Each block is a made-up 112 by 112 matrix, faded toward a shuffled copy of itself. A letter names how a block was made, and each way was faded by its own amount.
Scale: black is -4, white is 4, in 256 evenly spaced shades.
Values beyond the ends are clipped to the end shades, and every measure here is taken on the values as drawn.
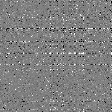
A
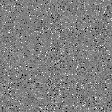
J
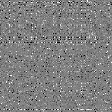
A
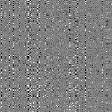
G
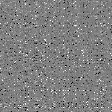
J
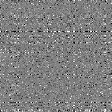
A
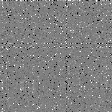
J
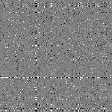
A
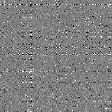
A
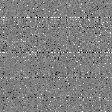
A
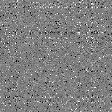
J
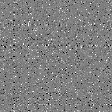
J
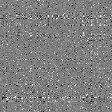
A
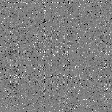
J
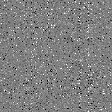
J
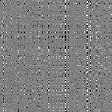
G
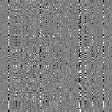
G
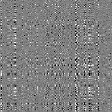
G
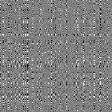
G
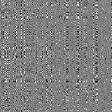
G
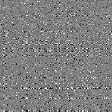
A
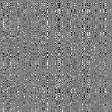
G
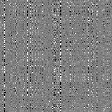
G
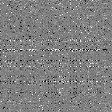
A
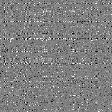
A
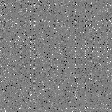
J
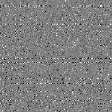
A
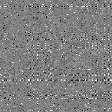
A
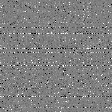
A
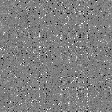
J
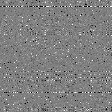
A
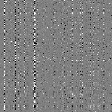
G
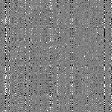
G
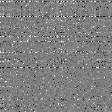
A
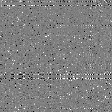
A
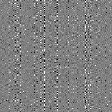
G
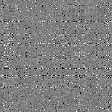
A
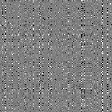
G
